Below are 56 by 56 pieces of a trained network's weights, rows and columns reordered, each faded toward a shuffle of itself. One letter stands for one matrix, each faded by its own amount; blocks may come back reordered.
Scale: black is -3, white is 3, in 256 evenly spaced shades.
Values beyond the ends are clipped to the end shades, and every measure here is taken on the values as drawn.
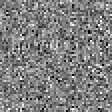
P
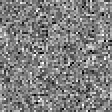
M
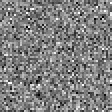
M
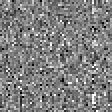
P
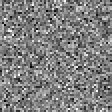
M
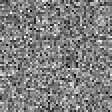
M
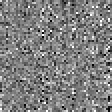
P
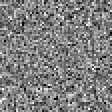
M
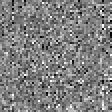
P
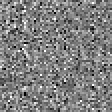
P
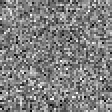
M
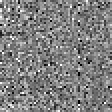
P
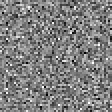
M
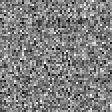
M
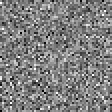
M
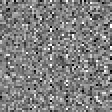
P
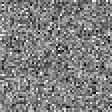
M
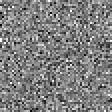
M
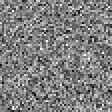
M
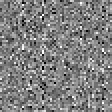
P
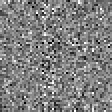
P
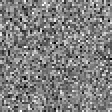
M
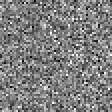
M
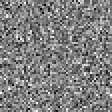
M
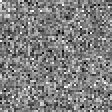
M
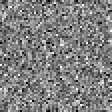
M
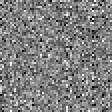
P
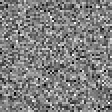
M
